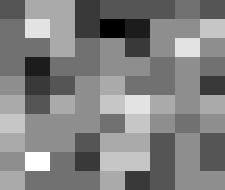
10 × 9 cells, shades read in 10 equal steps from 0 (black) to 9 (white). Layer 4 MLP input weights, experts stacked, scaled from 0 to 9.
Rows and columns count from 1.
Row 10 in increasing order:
2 3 4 4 4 5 5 6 6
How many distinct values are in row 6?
5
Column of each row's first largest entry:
2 2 8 5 5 6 1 1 2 1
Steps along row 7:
down same same down up down down up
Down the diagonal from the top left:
3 8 6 4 6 8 5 5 3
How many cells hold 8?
3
